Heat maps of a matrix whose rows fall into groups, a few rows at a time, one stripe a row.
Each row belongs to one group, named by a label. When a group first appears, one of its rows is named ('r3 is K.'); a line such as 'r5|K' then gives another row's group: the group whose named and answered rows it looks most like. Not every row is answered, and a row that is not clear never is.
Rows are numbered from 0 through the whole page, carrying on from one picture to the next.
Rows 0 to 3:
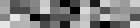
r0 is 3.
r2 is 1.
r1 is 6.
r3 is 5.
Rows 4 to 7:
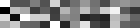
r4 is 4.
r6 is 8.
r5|1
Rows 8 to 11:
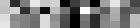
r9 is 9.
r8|3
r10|3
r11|3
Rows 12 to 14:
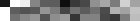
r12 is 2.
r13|4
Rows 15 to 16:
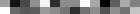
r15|6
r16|4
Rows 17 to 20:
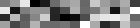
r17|1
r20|6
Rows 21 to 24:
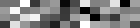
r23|5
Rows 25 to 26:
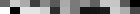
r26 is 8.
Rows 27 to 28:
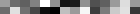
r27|3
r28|1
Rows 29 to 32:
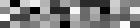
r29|8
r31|4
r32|2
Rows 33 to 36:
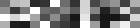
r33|9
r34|6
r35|5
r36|6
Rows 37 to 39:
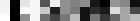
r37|8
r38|8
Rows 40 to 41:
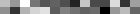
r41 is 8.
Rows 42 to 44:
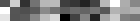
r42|3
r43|4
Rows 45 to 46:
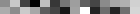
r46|5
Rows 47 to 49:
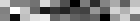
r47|3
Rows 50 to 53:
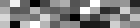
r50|1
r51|6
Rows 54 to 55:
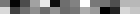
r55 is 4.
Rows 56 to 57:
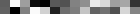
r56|1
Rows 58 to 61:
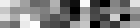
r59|3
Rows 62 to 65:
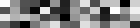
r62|9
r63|2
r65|6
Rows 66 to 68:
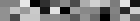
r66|1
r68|8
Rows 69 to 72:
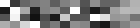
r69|4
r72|5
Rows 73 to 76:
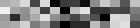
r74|5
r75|8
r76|2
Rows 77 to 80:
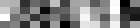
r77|9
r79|9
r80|9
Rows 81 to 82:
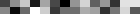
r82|6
